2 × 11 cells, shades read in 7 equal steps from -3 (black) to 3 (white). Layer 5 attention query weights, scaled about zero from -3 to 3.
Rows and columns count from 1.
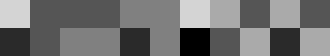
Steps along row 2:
up up same down up down up up down up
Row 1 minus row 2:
4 0 -1 -1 2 0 5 2 -2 3 -2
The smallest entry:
-3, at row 2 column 7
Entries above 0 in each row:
4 2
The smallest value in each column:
-2 -1 -1 -1 -2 0 -3 -1 -1 -2 -1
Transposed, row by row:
2 -2 / -1 -1 / -1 0 / -1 0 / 0 -2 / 0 0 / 2 -3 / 1 -1 / -1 1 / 1 -2 / -1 1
